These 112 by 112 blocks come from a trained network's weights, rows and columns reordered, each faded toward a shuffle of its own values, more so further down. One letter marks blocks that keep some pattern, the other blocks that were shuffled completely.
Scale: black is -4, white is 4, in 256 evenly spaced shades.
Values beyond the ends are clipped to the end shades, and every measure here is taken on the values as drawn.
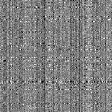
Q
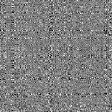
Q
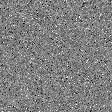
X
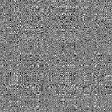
Q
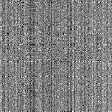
Q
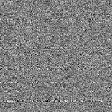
Q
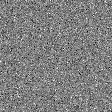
X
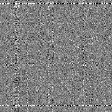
Q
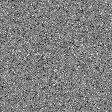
X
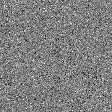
X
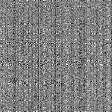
Q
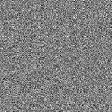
Q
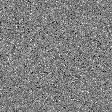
X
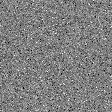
X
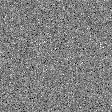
X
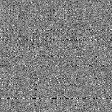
Q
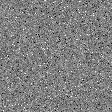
X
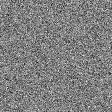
X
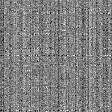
Q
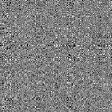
Q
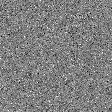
X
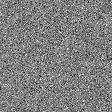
X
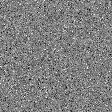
X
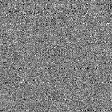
Q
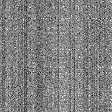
Q
